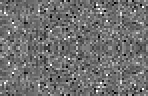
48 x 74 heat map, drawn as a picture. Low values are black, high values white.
Seam: none. Grain: fine. Slope: none. Mirror symmetry: top to bottom. Stripes: none. Histogram: heavy tails on both sides. Odd rows or columns: none.
